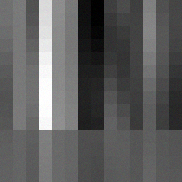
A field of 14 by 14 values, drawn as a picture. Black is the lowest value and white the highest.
The top middle is the ninth with the lowest average. The grain runs up and down. A horizontal seam about 70% of the way down splits the table, and the bottom part is calmer. The values are skewed, with a long tail toward high values. The bottom right is the calmest part.
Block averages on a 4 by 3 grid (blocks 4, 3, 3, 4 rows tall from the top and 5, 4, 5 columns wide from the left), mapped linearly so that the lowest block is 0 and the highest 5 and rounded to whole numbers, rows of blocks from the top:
502 / 511 / 511 / 322
